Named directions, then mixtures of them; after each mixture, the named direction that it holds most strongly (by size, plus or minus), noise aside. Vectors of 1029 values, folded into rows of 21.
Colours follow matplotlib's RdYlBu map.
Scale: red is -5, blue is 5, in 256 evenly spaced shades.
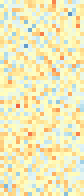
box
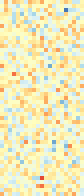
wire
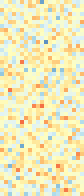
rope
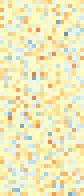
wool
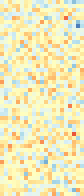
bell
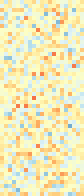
wool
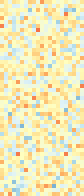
wool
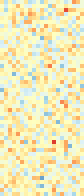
wire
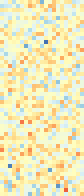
rope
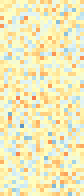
wool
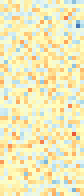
bell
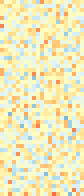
wool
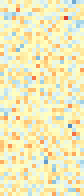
bell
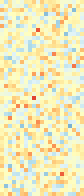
wool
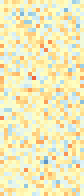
wire
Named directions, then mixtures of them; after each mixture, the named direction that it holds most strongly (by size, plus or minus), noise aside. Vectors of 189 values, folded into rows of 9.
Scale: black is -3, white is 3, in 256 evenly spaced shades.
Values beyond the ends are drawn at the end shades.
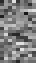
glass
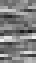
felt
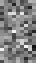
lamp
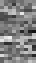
felt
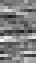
felt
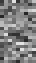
glass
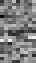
glass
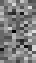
lamp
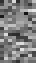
glass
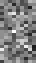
lamp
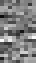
felt
